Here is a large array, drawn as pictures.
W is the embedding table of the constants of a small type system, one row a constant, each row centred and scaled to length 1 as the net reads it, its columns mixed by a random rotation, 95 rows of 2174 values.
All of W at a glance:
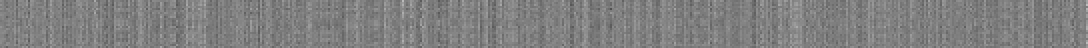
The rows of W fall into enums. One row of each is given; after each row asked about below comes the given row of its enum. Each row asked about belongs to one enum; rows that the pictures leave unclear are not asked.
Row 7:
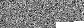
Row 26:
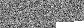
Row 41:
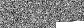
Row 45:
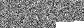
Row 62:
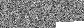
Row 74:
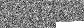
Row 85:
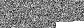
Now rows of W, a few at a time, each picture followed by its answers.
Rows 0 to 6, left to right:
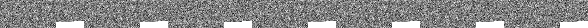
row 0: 74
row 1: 74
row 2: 26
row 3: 74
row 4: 74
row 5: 62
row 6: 85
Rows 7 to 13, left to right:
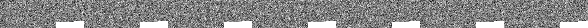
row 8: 62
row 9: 74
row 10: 74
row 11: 85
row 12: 7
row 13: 26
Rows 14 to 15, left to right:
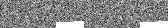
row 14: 62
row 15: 45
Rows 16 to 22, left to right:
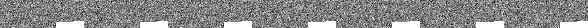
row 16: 85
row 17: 41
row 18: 85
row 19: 62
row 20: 74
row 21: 7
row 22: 41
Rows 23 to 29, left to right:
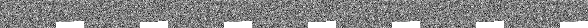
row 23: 74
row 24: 26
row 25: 74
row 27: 74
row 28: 26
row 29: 74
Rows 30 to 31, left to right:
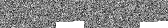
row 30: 85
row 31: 62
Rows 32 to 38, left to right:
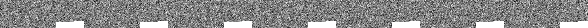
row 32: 62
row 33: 7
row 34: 74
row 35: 62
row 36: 85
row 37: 85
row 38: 7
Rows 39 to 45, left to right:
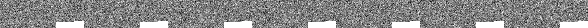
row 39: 26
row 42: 41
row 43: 7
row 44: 7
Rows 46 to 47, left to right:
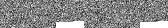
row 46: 85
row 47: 41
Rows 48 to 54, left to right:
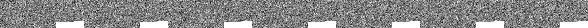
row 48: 7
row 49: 85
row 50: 41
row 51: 85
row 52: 62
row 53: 45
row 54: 62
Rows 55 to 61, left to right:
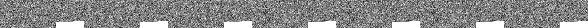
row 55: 85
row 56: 62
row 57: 74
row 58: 41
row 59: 41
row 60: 41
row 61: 62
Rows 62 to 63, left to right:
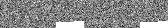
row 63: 26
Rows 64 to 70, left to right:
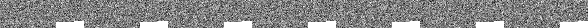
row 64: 26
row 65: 85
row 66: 62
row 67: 26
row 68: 62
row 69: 7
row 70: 45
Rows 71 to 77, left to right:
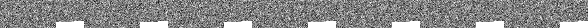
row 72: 7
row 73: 85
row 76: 62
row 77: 45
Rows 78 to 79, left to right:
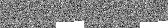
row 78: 26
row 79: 26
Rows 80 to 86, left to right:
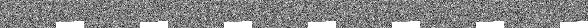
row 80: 74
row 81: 26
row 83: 62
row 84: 74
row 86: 41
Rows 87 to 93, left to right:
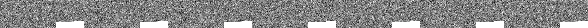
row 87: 74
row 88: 41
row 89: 41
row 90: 26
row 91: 45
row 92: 7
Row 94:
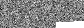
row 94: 62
